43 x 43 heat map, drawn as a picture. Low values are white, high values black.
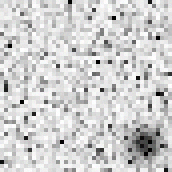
Most values sit low, with a long tail of high ones. The bottom right is the ninth with the highest average. On average the colour sits 20% of the way up the scale. No regular stripes run through it. The halves do not mirror each other. A single bump stands in the bottom right. No single row or column stands out from its neighbours.
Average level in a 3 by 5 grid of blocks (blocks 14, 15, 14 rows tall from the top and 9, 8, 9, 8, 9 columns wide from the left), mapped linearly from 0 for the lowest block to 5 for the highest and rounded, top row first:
1 0 1 1 1 | 1 0 1 0 1 | 1 0 1 2 5
